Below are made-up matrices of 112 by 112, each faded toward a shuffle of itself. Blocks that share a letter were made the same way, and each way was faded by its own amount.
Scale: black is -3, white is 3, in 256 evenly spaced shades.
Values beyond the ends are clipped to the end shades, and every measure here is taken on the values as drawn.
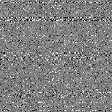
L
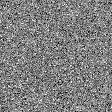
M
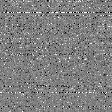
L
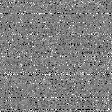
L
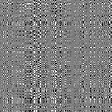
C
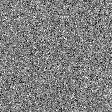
M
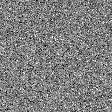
M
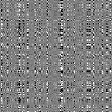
C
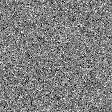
M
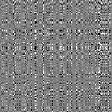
C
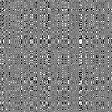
C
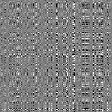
C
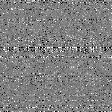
L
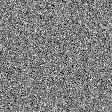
M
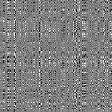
C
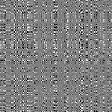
C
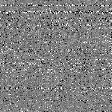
L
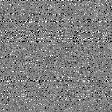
L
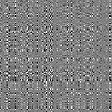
C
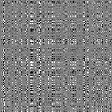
C
